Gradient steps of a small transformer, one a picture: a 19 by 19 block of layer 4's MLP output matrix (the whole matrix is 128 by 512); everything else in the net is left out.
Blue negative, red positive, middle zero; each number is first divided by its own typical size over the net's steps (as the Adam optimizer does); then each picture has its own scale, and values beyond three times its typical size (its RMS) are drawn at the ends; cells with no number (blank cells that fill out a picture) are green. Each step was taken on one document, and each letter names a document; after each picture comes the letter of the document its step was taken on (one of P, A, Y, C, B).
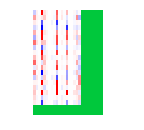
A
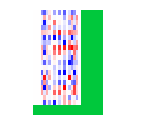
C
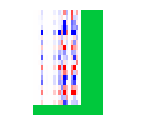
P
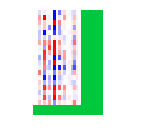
C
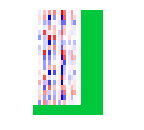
C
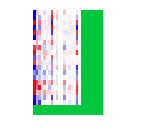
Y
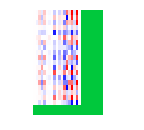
P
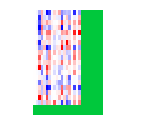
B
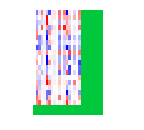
B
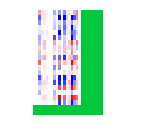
P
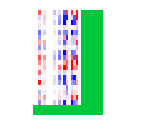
P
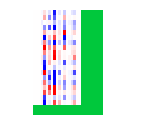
C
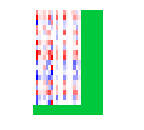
Y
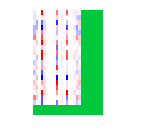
A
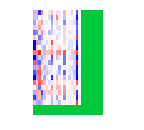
Y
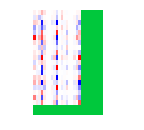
A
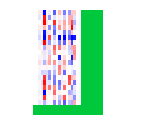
C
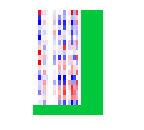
P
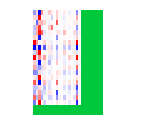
Y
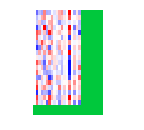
B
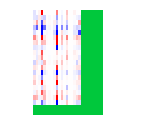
A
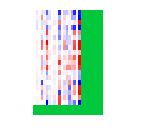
B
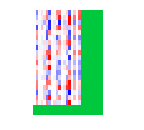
B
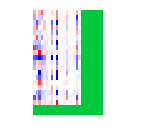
Y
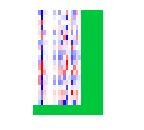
P
